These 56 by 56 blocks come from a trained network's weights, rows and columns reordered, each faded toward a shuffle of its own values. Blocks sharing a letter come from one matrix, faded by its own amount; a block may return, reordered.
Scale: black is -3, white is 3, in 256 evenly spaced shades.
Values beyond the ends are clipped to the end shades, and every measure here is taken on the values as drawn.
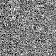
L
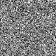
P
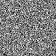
P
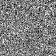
L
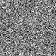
P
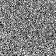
P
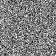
P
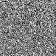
P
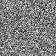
P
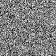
P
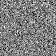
L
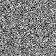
P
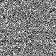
L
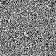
P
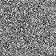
P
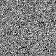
P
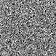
L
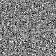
L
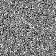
L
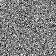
P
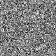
P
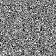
P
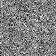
L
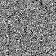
L
